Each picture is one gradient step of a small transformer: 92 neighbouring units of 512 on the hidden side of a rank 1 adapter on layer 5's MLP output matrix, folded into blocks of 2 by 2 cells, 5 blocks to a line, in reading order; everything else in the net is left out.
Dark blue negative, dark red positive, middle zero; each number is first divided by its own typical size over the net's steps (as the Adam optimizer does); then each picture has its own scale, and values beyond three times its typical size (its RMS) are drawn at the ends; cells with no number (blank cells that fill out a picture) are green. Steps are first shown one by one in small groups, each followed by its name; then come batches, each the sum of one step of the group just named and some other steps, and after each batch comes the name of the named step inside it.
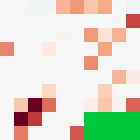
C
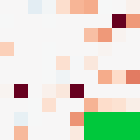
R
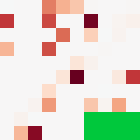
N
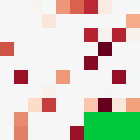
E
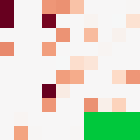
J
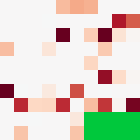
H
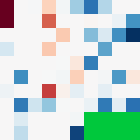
J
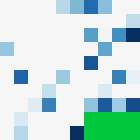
E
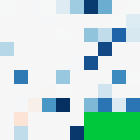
E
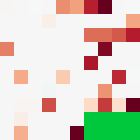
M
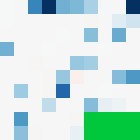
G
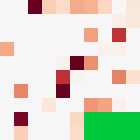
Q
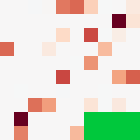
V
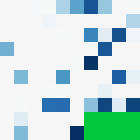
M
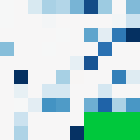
G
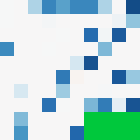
G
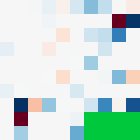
V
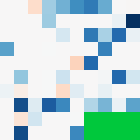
Q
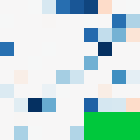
M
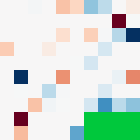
V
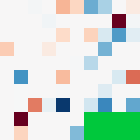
V
